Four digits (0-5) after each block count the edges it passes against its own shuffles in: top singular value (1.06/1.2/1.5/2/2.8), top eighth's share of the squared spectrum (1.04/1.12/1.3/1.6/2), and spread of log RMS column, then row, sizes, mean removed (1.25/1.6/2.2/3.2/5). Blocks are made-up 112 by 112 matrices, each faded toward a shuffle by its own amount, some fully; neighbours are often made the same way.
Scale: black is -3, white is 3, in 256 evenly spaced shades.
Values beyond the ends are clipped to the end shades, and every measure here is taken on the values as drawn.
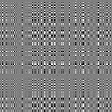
5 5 5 5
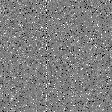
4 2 1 0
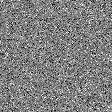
0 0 0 0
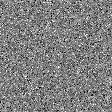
0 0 0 0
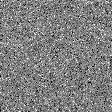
0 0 0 0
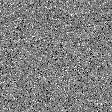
0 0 0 0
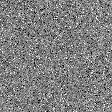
0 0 0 0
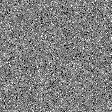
0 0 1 0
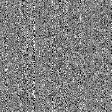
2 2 4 0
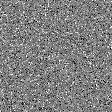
0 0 0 0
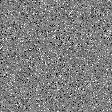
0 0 0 1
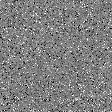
0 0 0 1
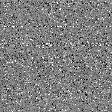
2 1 0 2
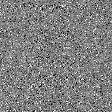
1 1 1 2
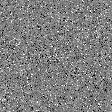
0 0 0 1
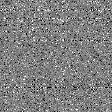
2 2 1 3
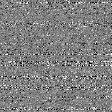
2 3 2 4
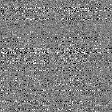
2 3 3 4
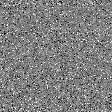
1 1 0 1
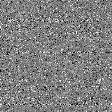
1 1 1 2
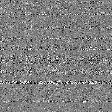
2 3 2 4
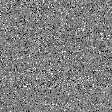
1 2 1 2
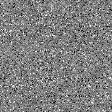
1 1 1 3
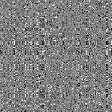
5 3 3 2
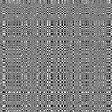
5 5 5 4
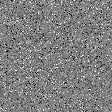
3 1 0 0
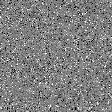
3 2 1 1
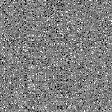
4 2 2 1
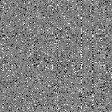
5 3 2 1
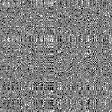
5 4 3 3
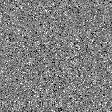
3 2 1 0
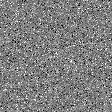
1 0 0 0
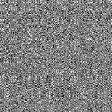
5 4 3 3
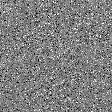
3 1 0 0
